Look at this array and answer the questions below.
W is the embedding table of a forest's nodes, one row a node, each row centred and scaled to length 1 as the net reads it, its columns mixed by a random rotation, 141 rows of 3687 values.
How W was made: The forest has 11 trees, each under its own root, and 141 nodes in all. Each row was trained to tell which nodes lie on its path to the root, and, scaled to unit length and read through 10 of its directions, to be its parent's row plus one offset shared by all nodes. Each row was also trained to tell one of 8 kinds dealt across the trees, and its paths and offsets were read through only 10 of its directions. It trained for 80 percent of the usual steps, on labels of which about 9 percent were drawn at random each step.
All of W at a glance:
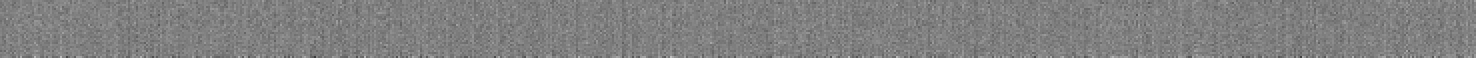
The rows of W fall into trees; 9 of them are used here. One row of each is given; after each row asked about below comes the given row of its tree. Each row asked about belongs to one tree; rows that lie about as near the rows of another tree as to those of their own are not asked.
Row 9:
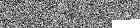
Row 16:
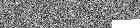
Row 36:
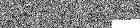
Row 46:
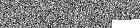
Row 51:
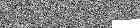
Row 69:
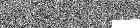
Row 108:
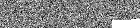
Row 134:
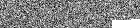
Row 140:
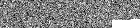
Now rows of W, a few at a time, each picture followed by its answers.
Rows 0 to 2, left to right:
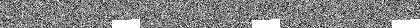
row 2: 36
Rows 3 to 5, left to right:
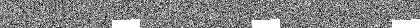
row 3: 134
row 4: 69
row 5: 9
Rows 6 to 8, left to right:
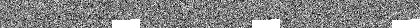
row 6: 69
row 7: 46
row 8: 16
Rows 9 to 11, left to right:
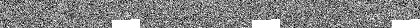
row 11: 140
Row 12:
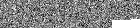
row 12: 134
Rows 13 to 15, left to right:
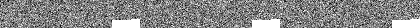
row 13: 108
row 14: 9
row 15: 134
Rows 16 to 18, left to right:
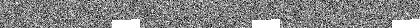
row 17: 69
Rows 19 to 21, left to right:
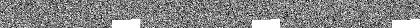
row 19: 108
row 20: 108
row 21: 69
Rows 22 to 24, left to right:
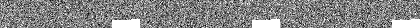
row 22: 108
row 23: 134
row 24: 134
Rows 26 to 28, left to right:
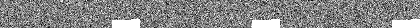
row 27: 108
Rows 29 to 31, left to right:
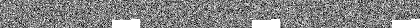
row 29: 134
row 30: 51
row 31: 51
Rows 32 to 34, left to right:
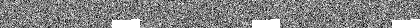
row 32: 16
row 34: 134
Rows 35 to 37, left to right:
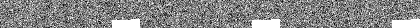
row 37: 16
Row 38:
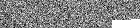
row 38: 16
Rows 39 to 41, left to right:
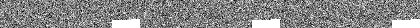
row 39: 16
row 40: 9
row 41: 9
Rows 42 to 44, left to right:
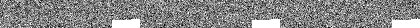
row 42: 108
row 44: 69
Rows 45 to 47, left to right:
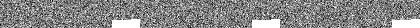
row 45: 46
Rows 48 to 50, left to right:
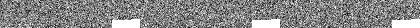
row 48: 108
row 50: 69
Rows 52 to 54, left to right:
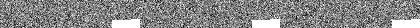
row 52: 16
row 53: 134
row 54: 134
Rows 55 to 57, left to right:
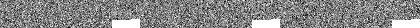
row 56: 16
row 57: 134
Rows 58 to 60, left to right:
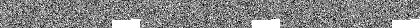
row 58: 134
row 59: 69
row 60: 16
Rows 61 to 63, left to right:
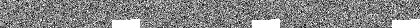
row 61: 134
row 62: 69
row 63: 16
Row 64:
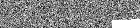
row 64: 16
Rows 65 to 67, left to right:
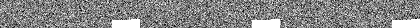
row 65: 16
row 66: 69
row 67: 51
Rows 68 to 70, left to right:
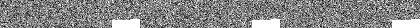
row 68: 140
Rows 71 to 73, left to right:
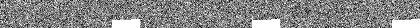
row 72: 51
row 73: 108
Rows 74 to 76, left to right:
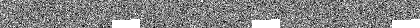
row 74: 134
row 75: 69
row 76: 108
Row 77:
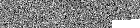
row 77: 46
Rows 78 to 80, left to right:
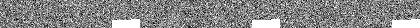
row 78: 140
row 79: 108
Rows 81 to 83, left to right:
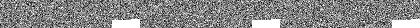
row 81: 46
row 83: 134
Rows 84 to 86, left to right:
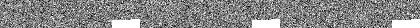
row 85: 69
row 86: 46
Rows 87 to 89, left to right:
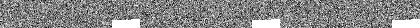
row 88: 16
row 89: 108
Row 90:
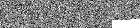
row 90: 51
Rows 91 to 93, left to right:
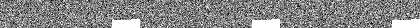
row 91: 108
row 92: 108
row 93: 46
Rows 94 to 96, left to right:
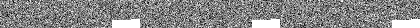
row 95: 9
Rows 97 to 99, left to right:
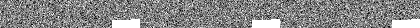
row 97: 134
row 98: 46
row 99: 108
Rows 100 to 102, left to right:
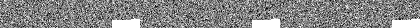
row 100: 16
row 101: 16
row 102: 108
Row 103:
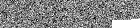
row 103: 108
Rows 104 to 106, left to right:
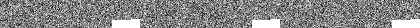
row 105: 134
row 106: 36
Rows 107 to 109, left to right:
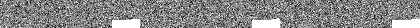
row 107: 108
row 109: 108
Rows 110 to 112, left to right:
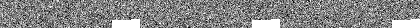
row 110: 46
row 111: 69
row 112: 69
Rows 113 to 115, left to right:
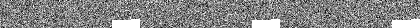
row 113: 51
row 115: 16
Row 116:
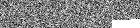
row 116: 140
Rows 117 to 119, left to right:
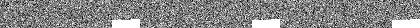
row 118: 46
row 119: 134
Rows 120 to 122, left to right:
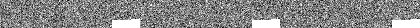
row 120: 51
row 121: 140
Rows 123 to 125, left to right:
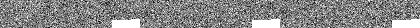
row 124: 69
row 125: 46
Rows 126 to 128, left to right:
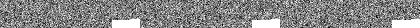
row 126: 69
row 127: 69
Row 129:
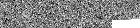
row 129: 16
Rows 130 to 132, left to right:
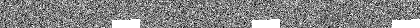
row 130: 9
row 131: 140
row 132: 69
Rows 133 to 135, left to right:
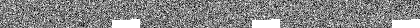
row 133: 134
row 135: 140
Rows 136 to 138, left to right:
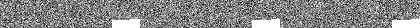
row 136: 140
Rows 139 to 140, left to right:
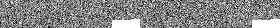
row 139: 69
